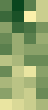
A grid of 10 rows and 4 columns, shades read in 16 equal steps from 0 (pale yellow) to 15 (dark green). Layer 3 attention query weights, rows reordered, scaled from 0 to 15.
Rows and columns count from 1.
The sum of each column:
74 71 59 65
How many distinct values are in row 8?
3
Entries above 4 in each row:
3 2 4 4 4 3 2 3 2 1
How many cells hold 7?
5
